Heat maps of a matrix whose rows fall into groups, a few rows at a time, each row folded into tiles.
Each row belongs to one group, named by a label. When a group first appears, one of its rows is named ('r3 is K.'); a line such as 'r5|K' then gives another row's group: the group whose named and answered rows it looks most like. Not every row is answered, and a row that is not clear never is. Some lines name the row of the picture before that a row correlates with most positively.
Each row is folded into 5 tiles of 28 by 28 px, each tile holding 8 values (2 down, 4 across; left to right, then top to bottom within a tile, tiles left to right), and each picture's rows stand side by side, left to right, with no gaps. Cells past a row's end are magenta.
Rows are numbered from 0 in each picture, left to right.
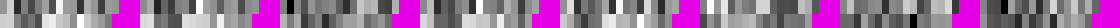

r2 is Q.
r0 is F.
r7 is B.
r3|F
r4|F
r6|B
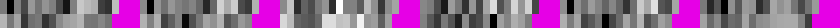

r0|Q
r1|Q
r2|F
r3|B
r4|Q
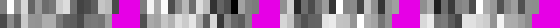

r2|F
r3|F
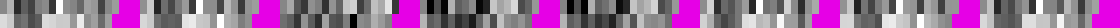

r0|F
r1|F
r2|B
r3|Q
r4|Q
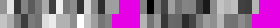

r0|F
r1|Q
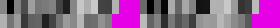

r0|Q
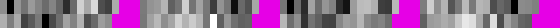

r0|Q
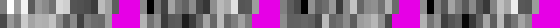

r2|B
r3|Q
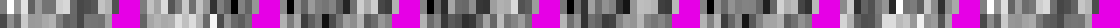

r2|Q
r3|Q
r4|Q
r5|Q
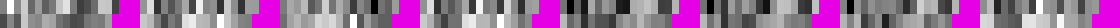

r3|F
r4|Q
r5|Q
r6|Q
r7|F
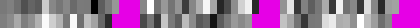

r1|B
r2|F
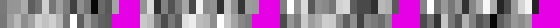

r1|F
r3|B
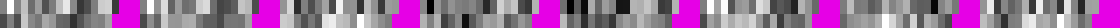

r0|B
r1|B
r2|F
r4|Q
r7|F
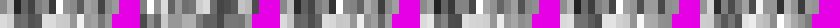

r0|F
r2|F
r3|F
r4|F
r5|F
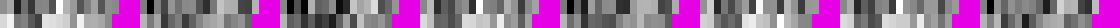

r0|F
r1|Q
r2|Q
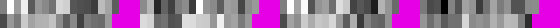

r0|B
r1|F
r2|B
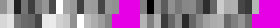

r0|F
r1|Q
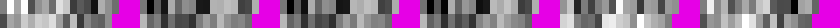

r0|B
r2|Q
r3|Q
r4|F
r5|B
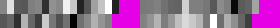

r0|B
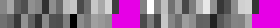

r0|B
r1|B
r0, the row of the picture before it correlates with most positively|0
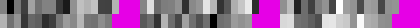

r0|Q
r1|B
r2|F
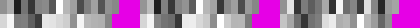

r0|F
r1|F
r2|F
